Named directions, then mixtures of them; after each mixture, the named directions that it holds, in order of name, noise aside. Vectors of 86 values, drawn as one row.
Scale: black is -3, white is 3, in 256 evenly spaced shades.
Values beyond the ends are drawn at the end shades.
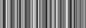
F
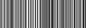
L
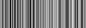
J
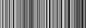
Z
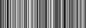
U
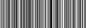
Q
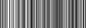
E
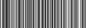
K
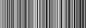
F, L, Z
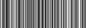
K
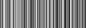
F, U, Z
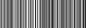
L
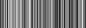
E, U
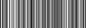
E, K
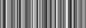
F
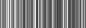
E, F, Q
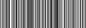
E, K, Q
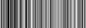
E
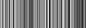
Z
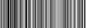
E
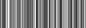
E, F, J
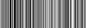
E, J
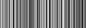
Z
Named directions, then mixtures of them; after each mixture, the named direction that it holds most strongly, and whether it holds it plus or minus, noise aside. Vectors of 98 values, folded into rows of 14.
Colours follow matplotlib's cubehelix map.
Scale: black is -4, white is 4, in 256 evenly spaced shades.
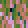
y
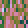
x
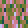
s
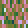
x, minus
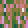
s, minus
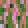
s, plus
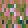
y, minus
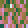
x, plus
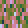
s, plus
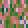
x, minus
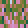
s, plus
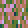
s, minus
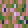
s, plus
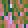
y, plus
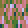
s, minus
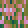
s, minus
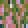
x, plus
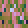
y, minus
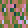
s, minus
